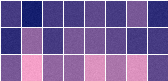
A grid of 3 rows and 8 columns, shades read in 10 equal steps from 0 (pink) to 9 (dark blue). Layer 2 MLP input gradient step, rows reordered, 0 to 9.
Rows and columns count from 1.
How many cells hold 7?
7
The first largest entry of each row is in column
2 1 8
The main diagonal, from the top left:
7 4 4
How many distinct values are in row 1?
5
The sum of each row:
56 49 24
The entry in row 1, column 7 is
5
